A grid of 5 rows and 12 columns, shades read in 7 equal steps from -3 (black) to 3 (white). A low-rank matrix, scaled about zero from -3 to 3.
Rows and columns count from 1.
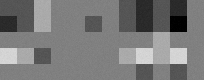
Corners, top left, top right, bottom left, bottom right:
-1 0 0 0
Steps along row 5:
same same same same same same same down up down up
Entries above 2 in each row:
0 0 0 0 0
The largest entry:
2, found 3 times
